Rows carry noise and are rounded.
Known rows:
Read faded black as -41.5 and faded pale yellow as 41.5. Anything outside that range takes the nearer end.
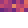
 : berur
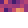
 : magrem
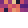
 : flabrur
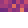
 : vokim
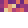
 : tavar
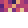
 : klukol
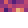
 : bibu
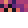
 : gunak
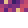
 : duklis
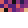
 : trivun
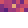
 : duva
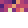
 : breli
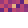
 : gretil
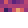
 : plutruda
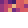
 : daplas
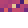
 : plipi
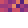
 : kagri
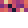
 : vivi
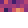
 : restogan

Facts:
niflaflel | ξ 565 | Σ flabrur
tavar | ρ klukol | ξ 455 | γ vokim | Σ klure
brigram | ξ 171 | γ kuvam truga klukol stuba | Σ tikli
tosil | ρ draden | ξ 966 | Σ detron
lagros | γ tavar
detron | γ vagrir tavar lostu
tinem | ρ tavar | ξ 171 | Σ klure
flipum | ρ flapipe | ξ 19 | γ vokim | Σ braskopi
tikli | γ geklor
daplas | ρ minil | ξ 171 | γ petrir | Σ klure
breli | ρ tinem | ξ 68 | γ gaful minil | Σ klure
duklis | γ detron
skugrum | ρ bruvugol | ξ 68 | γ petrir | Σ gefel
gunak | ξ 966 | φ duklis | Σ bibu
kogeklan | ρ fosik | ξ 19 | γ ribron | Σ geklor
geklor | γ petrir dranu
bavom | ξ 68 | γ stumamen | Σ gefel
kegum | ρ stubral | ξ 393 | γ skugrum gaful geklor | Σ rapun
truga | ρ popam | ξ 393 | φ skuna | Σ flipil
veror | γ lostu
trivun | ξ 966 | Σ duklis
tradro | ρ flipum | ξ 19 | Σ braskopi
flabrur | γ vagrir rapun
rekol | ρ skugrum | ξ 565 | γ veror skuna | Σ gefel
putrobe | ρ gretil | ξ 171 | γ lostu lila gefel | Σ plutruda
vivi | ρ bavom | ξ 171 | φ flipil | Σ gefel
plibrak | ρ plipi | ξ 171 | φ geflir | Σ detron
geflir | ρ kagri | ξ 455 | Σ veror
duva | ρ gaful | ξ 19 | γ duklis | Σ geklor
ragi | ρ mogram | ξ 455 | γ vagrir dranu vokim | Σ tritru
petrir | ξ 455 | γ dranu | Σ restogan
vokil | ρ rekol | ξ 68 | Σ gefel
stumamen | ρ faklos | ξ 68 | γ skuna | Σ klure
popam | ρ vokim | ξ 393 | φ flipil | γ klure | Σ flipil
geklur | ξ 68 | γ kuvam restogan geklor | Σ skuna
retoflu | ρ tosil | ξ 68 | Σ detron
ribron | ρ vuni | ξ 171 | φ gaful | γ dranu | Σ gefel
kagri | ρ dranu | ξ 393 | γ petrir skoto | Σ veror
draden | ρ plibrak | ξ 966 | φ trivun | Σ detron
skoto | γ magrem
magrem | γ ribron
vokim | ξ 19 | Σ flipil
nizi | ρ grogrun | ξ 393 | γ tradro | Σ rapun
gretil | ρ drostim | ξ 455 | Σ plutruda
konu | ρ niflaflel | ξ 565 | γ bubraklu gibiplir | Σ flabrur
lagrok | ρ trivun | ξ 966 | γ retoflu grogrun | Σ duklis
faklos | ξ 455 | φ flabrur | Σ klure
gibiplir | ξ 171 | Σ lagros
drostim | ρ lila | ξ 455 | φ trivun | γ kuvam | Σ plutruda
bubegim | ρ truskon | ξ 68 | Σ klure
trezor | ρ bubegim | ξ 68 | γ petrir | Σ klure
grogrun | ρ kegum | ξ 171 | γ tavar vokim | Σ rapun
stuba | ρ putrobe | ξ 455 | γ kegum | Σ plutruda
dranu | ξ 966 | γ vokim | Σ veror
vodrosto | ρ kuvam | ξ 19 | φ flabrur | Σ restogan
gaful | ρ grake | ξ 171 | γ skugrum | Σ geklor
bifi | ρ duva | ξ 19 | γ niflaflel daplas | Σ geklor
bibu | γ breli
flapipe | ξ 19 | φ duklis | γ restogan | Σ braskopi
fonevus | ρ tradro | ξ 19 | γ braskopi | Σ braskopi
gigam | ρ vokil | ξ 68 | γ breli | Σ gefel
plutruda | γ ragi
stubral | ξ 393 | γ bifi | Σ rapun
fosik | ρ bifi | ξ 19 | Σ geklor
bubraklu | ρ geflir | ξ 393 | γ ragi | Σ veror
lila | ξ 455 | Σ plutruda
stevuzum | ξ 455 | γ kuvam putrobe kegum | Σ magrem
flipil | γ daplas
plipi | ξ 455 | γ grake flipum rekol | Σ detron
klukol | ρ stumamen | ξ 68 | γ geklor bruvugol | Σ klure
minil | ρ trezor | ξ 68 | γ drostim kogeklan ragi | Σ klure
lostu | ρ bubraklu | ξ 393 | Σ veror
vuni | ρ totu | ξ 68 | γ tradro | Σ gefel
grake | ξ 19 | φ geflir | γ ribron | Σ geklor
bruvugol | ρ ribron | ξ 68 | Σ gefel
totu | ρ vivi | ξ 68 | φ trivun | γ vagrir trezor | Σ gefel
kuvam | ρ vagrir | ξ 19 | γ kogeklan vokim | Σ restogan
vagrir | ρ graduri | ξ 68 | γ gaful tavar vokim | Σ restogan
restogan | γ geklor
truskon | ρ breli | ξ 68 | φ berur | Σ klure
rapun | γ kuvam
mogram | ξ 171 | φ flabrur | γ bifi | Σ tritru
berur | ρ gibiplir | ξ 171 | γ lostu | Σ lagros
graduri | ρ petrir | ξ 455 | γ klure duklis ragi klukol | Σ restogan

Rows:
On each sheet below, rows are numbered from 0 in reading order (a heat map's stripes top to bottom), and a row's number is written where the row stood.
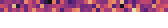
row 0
lila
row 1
drostim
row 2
skuna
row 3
flapipe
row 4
totu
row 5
geklur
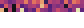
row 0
rekol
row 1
vodrosto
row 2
bruvugol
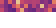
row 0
gigam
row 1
gaful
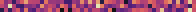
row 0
nizi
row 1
vagrir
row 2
konu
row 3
mogram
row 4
tradro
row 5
ribron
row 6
vuni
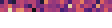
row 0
klure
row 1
tosil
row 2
bifi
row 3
retoflu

